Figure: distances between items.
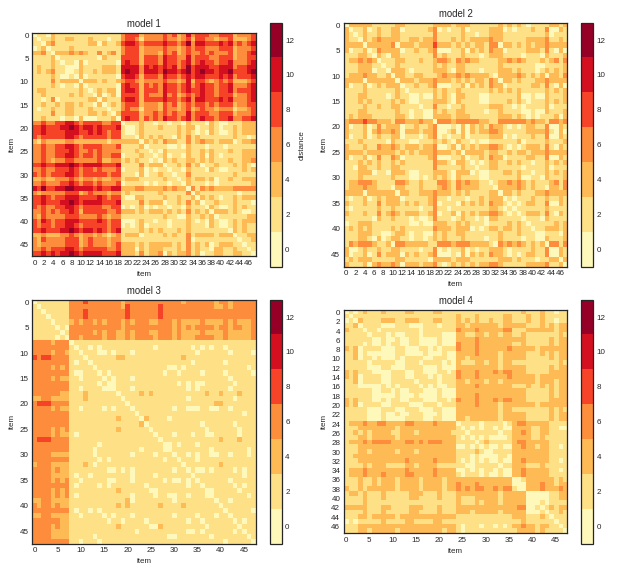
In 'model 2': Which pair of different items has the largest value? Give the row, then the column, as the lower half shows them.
19, 4
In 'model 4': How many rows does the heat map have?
48
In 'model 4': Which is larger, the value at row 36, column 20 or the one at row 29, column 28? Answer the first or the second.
the first
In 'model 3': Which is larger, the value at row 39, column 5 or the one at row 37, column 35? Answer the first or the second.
the first
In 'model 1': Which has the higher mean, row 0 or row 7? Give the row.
7
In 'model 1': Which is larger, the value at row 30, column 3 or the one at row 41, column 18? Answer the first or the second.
the second
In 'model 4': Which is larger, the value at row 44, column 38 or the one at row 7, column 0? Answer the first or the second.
the first
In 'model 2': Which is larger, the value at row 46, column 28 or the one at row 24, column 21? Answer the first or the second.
the first
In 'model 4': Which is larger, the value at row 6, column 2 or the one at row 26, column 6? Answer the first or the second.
the second
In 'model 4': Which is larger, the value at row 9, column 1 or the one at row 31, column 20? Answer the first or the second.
the second
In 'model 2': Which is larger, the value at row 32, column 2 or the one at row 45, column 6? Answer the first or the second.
the first
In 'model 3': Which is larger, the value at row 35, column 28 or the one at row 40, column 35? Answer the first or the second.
the second
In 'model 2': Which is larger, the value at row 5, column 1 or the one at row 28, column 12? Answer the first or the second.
the second
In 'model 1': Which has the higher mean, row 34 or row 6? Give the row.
6
